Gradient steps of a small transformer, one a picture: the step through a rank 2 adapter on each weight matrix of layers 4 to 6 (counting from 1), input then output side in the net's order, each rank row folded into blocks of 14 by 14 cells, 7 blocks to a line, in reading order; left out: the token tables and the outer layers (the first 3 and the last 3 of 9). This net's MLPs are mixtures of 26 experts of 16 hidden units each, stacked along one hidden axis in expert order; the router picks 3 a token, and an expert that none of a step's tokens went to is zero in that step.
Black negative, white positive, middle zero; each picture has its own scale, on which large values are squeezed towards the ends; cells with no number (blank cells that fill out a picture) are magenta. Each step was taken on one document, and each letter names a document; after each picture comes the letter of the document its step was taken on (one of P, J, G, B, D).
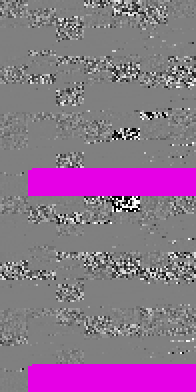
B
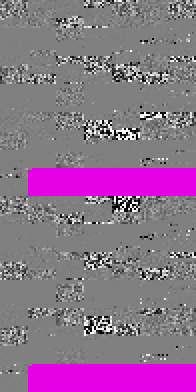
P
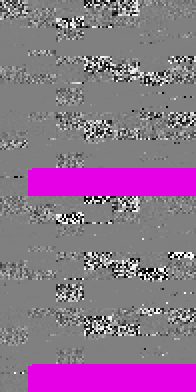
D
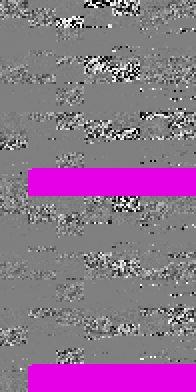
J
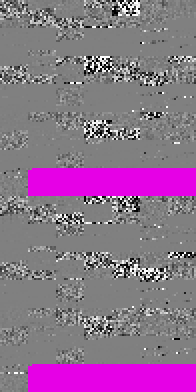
D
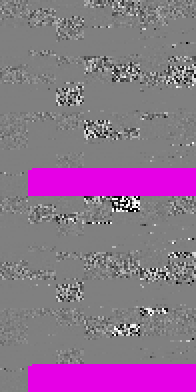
B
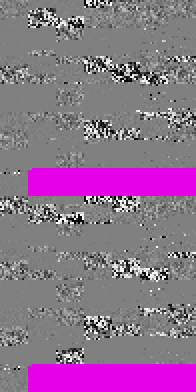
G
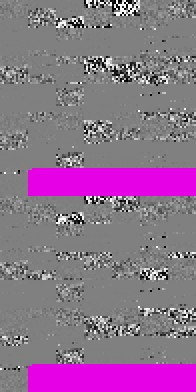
G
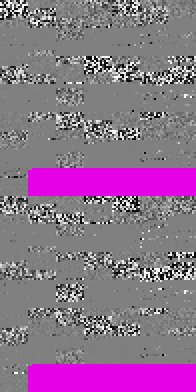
D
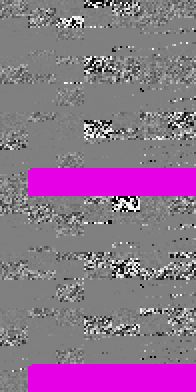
J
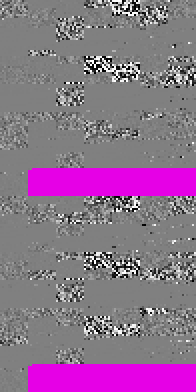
B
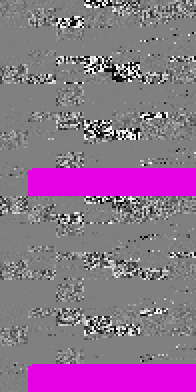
P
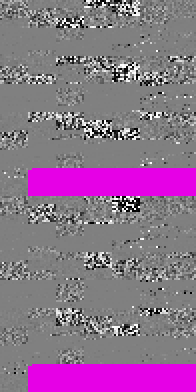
D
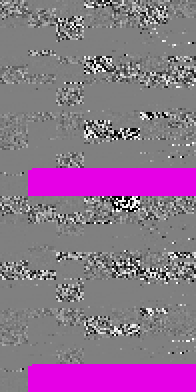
B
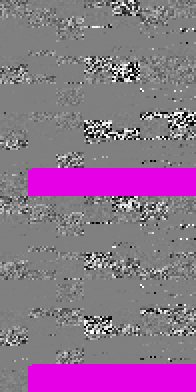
J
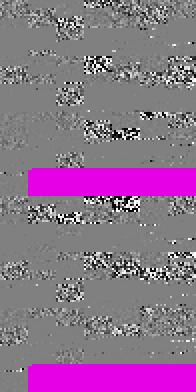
B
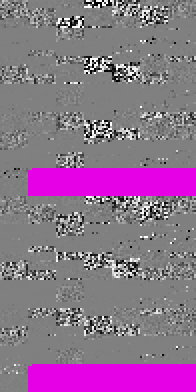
P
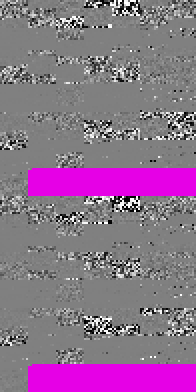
J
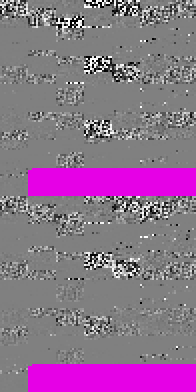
P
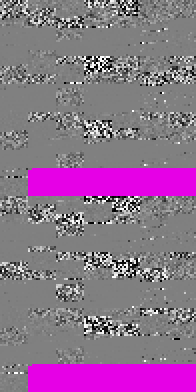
D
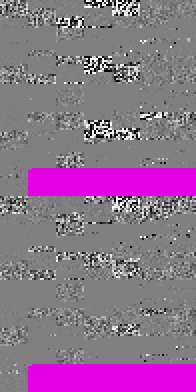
P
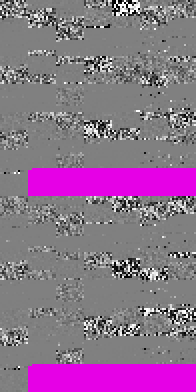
G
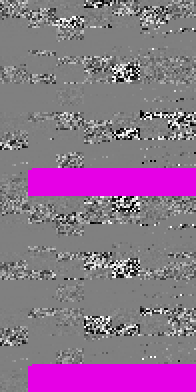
J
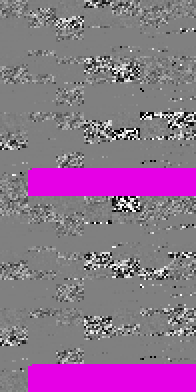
J
